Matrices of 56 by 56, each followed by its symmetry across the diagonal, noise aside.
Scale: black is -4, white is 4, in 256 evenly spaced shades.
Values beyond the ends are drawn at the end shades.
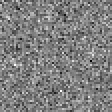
antisymmetric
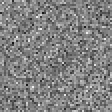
symmetric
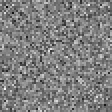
symmetric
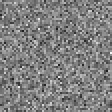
neither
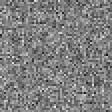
antisymmetric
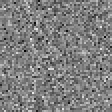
neither
